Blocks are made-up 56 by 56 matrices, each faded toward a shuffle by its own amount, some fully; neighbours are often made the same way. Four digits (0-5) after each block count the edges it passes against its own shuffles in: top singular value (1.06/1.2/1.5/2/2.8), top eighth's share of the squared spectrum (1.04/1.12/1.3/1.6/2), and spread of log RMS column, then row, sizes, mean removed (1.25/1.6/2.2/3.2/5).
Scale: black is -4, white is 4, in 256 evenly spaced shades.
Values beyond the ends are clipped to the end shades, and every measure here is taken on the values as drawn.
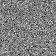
0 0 0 0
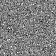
0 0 0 0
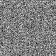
2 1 0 0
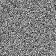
1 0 0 0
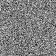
0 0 0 0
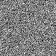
0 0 0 0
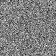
0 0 0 0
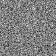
2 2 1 0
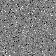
0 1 0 0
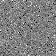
2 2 0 0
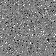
1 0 0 0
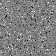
0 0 0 0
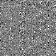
1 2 3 0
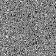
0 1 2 0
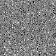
1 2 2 0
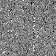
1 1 2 0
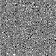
3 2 1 0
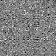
3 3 1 1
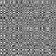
5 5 3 3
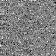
3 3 1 1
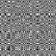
5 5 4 4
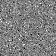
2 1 0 0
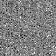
3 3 1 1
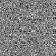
4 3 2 2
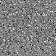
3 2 0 1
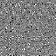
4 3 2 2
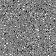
1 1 0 0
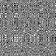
4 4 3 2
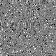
3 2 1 0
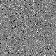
3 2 0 0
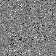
1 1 1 1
